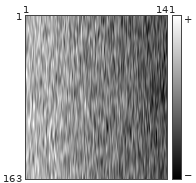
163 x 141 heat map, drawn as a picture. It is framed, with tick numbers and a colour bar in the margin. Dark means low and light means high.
Average level on the scale: 50%. Histogram: bell-shaped. Slope: up to the left. Grain: streaks running down.
